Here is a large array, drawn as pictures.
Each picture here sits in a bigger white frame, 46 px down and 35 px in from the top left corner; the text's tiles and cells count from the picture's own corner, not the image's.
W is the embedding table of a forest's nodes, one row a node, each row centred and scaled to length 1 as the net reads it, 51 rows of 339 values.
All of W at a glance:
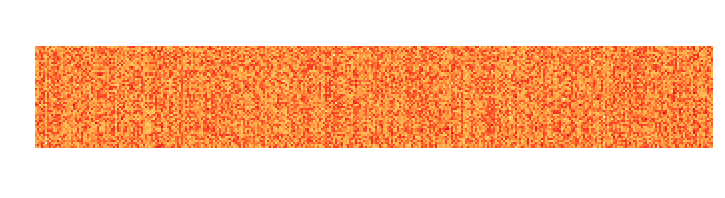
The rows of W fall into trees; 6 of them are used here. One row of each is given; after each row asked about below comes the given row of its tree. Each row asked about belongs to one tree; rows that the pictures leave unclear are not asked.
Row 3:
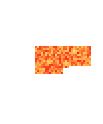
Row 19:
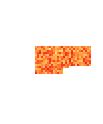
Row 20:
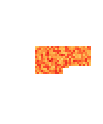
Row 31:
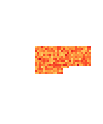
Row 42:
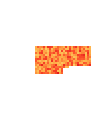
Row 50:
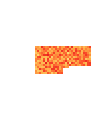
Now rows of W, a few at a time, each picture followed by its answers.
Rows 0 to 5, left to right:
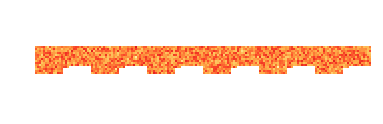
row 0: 19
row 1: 31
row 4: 20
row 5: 50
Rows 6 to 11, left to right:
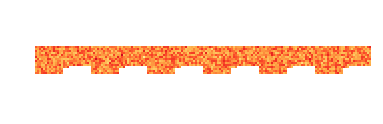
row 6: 20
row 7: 31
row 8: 3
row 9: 31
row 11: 20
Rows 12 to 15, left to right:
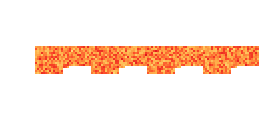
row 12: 42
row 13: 3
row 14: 3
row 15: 42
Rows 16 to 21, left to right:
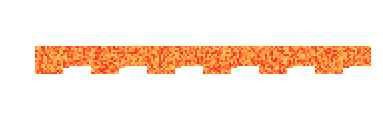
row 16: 20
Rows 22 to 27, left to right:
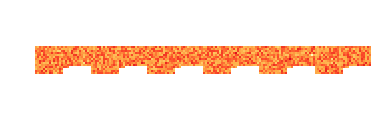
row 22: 19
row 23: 20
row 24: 3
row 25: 3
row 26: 31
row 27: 42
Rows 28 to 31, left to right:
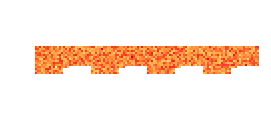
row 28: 3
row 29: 50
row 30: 3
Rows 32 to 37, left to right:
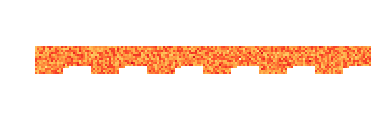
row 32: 42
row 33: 42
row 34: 20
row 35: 3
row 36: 31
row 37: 20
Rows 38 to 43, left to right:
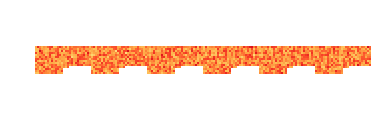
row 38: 42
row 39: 50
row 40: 42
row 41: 42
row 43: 20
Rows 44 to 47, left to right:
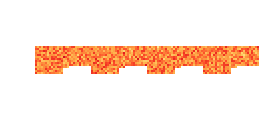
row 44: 3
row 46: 19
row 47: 20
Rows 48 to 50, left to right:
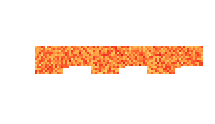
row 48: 19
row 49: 50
